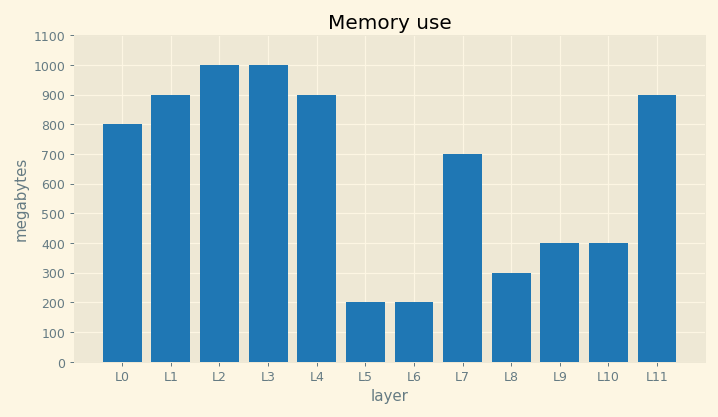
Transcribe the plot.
Title: Memory use
x-axis: layer, ticks L0 L1 L2 L3 L4 L5 L6 L7 L8 L9 L10 L11
y-axis: megabytes, ticks 0 100 200 300 400 500 600 700 800 900 1000 1100
Values:
800 900 1000 1000 900 200 200 700 300 400 400 900
